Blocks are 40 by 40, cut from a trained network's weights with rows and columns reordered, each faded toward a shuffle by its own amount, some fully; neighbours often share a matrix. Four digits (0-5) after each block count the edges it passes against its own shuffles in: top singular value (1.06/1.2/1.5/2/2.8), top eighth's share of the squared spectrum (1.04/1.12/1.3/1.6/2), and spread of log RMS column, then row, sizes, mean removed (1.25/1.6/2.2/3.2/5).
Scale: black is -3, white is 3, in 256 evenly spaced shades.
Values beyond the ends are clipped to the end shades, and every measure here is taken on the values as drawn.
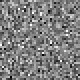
2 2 1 0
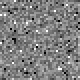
0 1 1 0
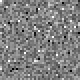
0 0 0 0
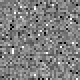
0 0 0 0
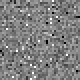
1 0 0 0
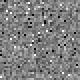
0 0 0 0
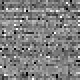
3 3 1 1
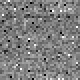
1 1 0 0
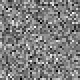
1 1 0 0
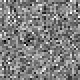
2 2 0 0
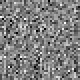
2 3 1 0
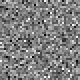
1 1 0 0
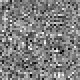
3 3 1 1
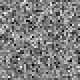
1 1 0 0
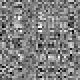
4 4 3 2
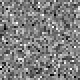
0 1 0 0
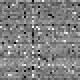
2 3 2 1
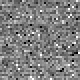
1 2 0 0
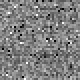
1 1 0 0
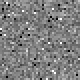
0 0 0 0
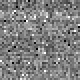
2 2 0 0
